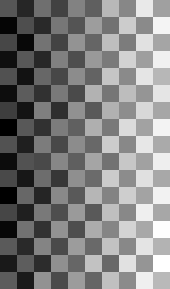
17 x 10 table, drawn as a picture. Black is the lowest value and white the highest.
There is an overall slope up to the right. The bottom right is the ninth with the highest average. A checkerboard runs through the table.
